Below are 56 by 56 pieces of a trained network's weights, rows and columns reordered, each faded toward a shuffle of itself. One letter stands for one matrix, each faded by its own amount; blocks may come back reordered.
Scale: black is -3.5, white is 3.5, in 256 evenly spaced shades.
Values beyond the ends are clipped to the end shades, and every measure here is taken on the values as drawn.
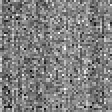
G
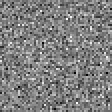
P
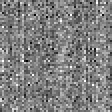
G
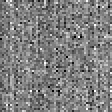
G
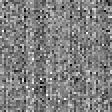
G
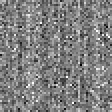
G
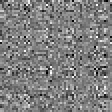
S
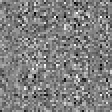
S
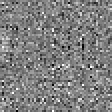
S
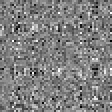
S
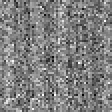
G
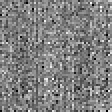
G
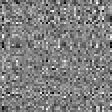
S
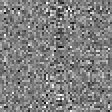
S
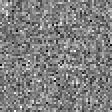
P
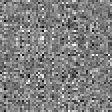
S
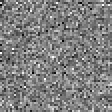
P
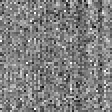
G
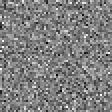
P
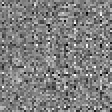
S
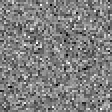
P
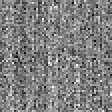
G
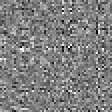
S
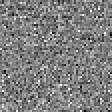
P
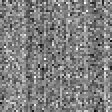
G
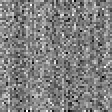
G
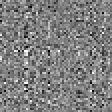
S
